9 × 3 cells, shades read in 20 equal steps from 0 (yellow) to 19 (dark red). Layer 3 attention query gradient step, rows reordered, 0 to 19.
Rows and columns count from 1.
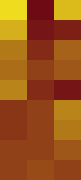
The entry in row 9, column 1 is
14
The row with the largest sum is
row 5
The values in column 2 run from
13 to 19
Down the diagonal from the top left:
0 18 11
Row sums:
22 39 36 36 42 37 38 40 41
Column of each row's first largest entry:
2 2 2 2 3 1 1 1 1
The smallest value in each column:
0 13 3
